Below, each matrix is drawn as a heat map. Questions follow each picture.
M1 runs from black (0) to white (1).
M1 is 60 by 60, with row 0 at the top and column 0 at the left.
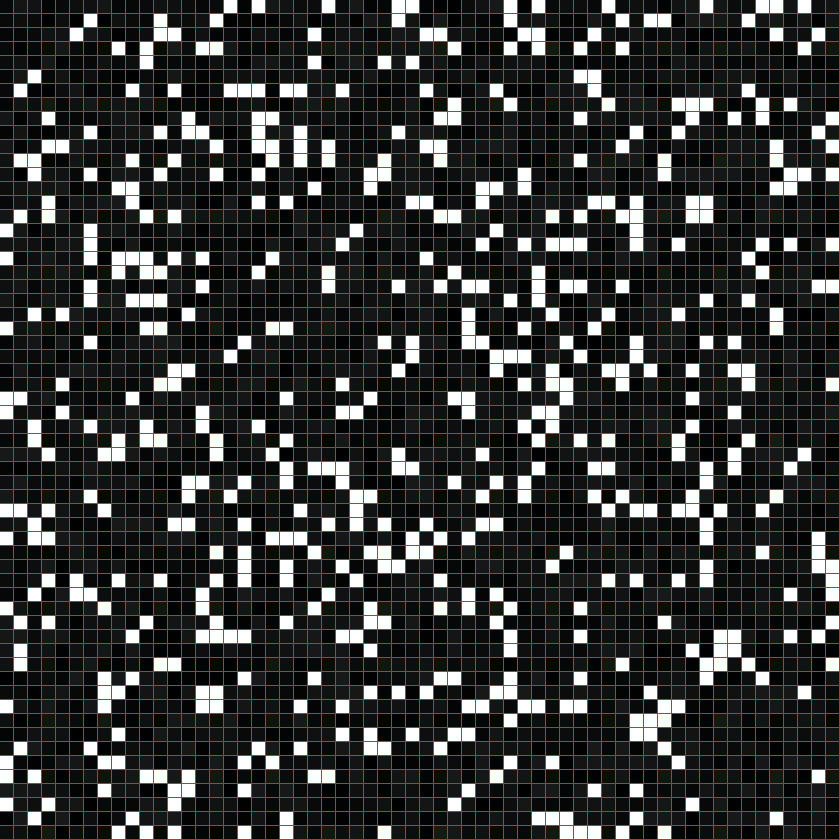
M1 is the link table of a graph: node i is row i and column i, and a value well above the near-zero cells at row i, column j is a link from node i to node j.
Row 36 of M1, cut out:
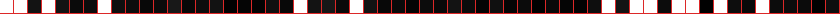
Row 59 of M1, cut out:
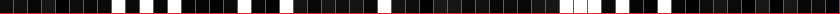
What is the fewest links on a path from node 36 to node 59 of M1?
3
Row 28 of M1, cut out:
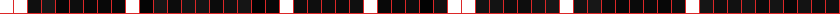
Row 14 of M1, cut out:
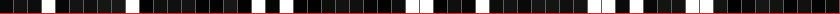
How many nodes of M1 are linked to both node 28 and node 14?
3
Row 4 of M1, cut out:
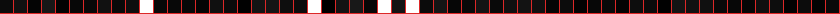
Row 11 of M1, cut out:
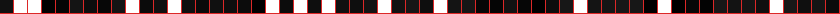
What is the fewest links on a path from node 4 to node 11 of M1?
2
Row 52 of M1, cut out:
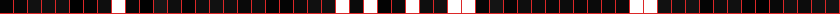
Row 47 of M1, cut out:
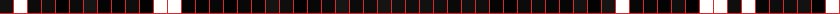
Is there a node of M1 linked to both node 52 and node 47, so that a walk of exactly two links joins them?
no
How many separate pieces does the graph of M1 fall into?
1
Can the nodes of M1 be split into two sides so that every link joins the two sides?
no
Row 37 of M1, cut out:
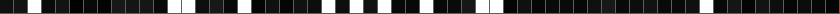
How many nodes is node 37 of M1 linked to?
11
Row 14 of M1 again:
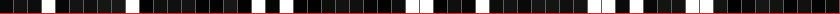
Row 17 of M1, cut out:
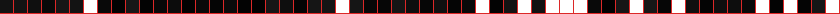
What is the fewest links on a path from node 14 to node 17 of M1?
2
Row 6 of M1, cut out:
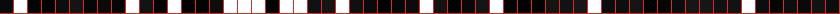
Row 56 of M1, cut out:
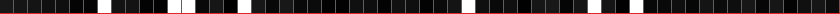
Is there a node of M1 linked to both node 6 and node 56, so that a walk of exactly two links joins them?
yes
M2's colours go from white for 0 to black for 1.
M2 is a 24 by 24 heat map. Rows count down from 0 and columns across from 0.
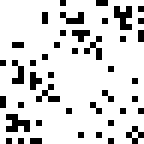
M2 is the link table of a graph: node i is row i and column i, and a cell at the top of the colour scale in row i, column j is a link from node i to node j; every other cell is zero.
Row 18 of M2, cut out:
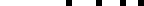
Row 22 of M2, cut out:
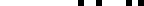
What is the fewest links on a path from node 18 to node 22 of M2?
2
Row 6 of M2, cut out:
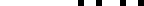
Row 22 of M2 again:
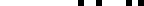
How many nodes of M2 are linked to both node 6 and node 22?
3
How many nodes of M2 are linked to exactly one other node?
0
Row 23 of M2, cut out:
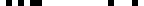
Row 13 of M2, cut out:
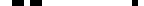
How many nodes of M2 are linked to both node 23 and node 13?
4
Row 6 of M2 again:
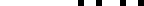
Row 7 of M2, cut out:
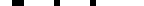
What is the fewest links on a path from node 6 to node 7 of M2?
3
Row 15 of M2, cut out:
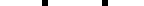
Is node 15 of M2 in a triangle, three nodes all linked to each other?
no
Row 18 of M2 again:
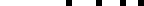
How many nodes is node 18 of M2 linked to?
4
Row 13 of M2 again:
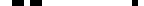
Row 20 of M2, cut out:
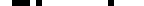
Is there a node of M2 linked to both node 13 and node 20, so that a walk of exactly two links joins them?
yes
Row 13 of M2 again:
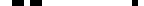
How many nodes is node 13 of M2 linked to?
5
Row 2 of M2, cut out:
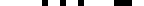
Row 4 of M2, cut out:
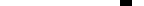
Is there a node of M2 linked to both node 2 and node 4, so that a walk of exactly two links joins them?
yes
